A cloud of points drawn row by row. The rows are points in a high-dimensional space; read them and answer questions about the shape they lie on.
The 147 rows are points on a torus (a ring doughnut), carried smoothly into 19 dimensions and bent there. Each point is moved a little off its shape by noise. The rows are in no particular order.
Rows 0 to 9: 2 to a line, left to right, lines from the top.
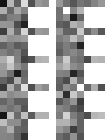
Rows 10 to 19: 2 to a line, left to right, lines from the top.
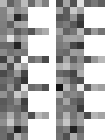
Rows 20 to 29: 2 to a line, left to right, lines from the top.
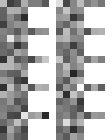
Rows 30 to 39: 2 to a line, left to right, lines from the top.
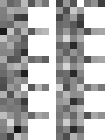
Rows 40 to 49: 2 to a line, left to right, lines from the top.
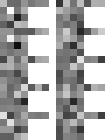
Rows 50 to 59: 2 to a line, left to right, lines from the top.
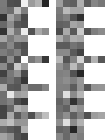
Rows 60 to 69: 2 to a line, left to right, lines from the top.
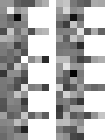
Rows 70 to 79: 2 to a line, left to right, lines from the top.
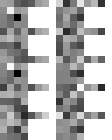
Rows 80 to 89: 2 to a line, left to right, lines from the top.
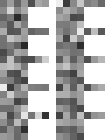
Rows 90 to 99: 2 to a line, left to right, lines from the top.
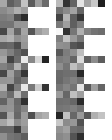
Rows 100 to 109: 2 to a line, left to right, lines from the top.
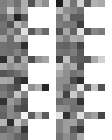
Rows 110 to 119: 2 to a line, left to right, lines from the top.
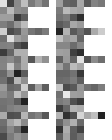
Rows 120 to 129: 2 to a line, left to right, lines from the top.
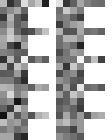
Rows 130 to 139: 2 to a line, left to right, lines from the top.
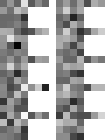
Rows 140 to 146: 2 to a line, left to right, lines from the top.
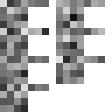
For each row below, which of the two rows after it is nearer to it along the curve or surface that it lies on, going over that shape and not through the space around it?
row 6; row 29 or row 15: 15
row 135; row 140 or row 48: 140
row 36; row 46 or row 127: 46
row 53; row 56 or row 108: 108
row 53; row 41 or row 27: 41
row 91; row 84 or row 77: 77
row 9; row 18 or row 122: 18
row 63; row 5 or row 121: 121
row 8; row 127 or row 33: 33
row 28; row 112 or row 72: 112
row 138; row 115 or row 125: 125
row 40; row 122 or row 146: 122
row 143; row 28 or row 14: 14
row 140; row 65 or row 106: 106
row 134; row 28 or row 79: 79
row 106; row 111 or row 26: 111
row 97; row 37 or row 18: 37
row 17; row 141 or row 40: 141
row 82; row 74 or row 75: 75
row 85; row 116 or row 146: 146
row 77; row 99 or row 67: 67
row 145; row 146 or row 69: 146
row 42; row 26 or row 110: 26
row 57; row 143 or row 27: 143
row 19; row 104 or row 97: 104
